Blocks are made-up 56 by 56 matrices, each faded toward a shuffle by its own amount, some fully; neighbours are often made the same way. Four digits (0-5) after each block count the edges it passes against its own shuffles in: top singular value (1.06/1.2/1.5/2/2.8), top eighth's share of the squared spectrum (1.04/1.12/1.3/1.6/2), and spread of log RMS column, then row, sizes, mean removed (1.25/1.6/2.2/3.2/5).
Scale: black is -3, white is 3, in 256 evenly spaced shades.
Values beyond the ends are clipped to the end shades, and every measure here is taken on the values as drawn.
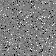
2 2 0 0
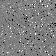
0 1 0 0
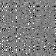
4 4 2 2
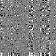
4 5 3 3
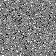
0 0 0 0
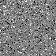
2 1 0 0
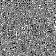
3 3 1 1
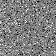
0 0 0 0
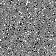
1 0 0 0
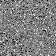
0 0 0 0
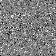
0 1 0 2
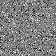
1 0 0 0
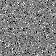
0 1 0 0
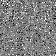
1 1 0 1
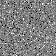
0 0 0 0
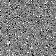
1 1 2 0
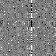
4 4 2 0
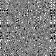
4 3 2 1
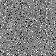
2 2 0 0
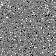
0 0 0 0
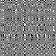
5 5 3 4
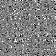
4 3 1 2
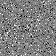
1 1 0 0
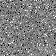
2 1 0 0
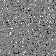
1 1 0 1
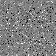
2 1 0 1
